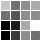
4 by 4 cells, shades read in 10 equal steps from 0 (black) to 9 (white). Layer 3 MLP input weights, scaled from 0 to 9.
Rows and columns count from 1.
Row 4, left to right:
0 2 5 4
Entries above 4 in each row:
3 2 2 1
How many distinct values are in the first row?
4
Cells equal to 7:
1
